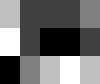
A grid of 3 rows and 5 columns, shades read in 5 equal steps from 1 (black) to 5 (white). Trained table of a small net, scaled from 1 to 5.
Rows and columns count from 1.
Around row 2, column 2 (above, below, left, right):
2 3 5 1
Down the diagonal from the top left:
4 2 4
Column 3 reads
2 1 4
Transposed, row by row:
4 5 1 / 2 2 3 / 2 1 4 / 2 1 5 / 3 2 4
